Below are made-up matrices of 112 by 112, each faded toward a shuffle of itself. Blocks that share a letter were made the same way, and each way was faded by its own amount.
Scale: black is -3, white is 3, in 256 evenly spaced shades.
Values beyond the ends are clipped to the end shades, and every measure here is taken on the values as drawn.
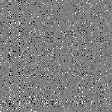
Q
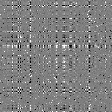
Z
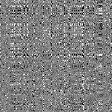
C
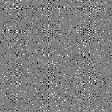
Q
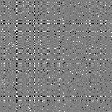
Z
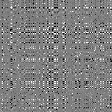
Z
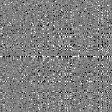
C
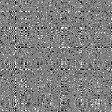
C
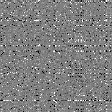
Q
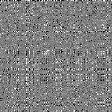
C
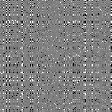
Z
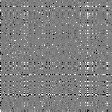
Z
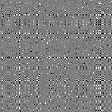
Z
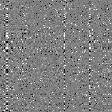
Q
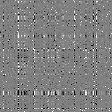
Z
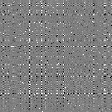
Z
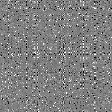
Q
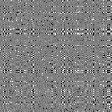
Z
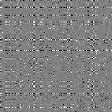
Z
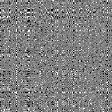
C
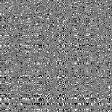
C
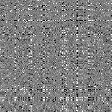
C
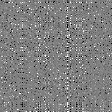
Q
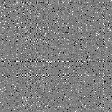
Q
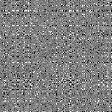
C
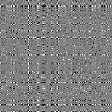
Z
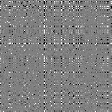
Z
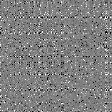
Q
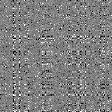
C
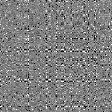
C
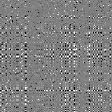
Z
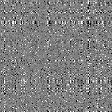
C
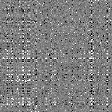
C
